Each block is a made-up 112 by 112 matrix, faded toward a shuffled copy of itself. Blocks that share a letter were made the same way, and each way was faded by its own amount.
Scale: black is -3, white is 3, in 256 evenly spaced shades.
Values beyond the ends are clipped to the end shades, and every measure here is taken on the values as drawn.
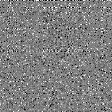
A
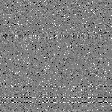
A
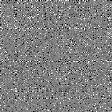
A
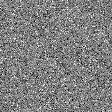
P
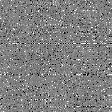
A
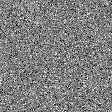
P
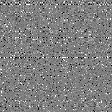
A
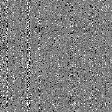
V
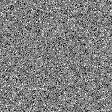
P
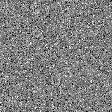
P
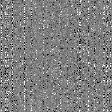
V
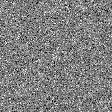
P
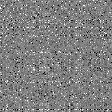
A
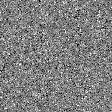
P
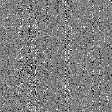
V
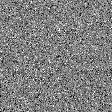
P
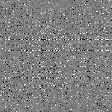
A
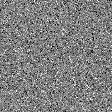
P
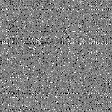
A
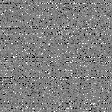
A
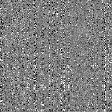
V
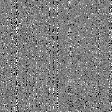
V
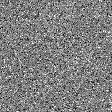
P
